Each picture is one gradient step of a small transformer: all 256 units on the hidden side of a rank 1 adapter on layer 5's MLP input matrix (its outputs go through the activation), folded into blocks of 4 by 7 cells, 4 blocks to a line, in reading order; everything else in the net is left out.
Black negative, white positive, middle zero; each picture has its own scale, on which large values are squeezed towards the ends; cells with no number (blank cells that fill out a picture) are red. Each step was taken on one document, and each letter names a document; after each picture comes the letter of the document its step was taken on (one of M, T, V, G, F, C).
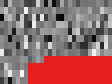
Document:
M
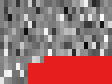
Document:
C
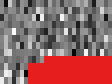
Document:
C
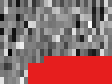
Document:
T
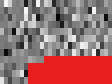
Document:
M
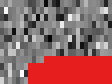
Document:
M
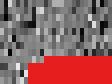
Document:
T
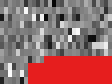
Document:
M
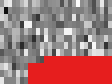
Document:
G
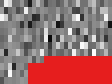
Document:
M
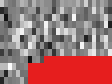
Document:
G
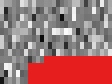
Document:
G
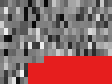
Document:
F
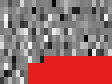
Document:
G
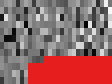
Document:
T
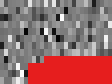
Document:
C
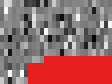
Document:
M
